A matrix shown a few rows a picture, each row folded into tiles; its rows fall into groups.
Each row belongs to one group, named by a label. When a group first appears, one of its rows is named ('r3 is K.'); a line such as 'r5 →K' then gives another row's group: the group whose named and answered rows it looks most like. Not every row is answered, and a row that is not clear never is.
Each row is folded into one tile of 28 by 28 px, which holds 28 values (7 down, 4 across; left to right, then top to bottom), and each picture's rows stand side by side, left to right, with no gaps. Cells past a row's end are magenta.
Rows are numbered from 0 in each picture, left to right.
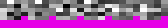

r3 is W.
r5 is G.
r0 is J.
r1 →J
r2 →W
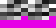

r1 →W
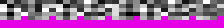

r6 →W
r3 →W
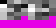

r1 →G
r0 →G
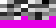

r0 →W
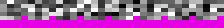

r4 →W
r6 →J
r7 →W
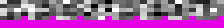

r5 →G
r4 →G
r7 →G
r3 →W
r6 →W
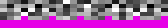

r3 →G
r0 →W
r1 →W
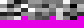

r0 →W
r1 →J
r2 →J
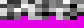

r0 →J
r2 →J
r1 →G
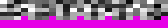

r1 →G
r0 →W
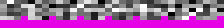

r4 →J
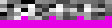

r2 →G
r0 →W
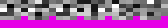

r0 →W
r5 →J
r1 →J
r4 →G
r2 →W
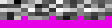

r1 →W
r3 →J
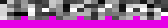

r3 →J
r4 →W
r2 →W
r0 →G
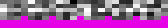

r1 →J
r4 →J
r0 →G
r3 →G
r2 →J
